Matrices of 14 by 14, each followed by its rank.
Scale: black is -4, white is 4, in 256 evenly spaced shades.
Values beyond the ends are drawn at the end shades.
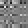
two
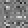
three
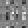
two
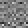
three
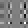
one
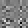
two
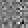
three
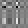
one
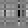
one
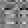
two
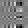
one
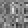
three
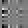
one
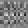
two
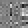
two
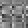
two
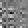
two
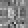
three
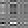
one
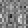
three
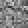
three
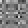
two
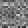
three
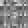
three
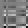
one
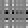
one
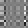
one
